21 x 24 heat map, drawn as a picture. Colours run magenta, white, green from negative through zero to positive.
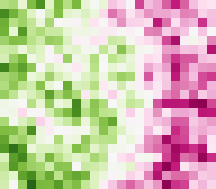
Overall the values sit about 50% of the way up the scale. There is an overall slope up to the left. There are no regular stripes. The ninth with the highest average is the bottom left.
